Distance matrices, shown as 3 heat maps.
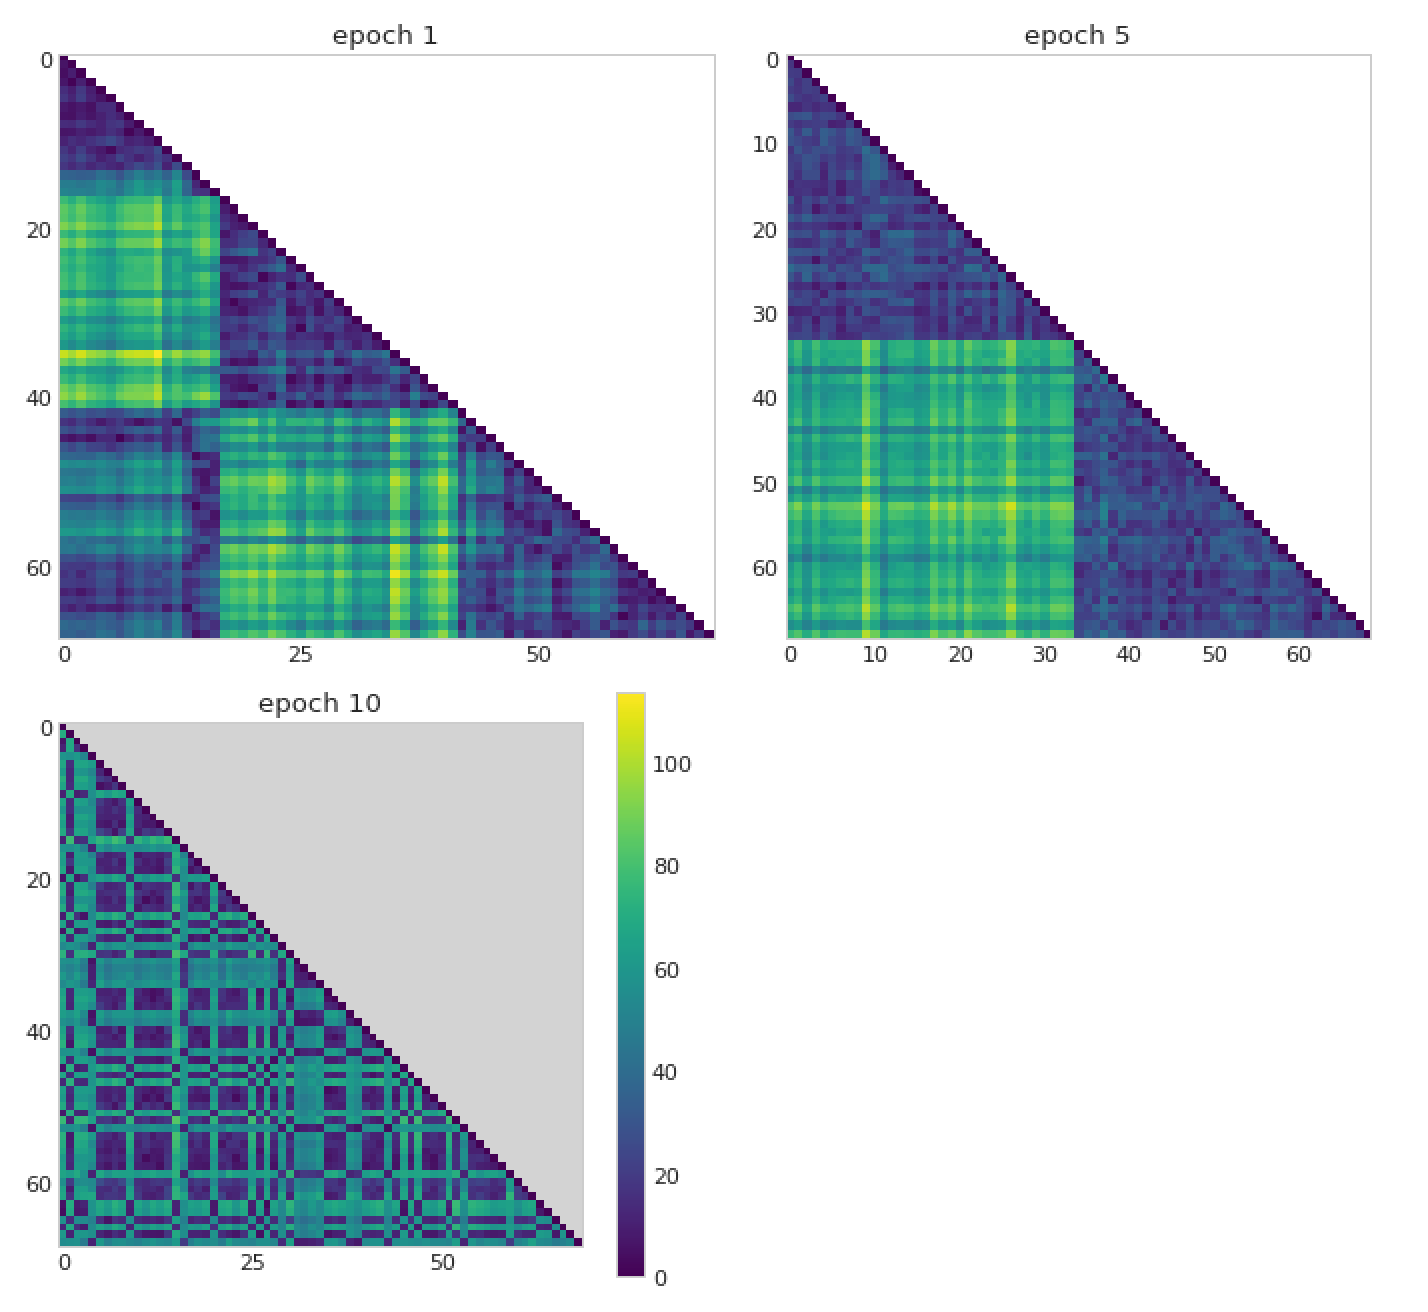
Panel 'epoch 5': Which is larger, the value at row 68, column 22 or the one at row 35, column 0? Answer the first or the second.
the first
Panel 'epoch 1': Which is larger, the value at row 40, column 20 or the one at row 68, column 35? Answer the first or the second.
the second
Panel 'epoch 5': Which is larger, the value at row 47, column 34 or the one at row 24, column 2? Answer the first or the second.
the first
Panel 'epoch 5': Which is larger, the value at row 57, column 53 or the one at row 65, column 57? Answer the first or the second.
the second
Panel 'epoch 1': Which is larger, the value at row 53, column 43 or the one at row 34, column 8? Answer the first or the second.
the second
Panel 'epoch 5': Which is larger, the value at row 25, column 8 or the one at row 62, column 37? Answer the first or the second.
the second
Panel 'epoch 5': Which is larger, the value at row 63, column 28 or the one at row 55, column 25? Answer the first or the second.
the second
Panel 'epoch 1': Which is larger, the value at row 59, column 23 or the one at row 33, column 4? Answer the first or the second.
the first
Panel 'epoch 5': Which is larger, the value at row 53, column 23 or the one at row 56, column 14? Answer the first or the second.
the first
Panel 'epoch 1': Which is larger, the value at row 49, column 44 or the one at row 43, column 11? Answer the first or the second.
the first
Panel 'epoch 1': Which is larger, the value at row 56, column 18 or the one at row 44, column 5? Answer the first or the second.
the first
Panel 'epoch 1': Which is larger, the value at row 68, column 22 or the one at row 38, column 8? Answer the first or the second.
the first
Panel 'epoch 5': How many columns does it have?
69
